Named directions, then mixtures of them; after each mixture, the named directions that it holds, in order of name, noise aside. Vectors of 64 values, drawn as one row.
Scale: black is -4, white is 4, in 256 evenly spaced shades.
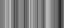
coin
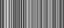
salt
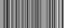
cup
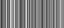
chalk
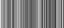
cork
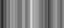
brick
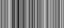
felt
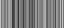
cork, felt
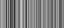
chalk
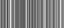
chalk, cup, felt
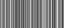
cup, salt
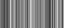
brick, cup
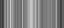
brick, coin, salt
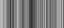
brick, coin, cork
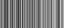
cork, felt, salt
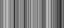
coin, cup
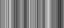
coin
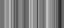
coin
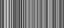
salt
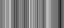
coin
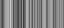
chalk, felt, salt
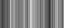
brick, cup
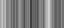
brick, coin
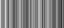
coin, cork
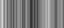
brick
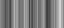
coin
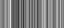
cup, felt, salt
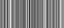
chalk, cup, felt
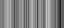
coin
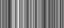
felt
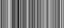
felt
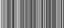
cork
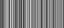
chalk, salt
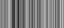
felt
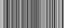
brick, cup
